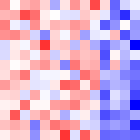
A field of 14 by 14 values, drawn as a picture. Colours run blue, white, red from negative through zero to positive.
A vertical seam about 70% of the way across splits the table, and the left part is higher. The ninth with the lowest average is the bottom right. There are no regular stripes.
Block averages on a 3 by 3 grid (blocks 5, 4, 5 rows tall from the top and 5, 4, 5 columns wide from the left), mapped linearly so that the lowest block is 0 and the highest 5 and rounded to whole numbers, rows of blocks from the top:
5 4 1 | 4 5 2 | 4 5 0
